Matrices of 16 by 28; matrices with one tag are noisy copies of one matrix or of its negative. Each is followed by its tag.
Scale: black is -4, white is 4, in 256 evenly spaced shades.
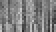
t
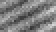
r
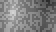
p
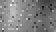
p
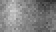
p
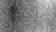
p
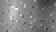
p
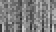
t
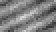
r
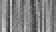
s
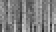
t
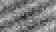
r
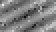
r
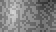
p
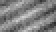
r
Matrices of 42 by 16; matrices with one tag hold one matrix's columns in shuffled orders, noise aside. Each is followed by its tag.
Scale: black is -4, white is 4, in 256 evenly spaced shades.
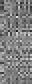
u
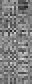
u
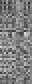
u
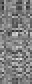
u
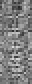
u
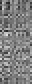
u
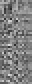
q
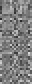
q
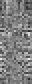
u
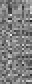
q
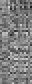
u
